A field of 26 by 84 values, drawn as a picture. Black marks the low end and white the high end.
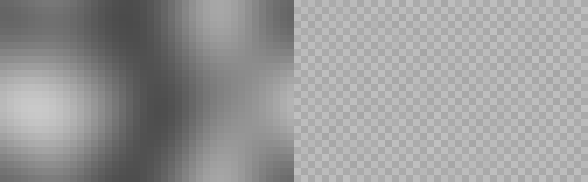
It is made of 1 by 2 panels. Panel 1,1: middling, smooth, strong in contrast. Panel 1,2: high, checkered, faint in contrast.
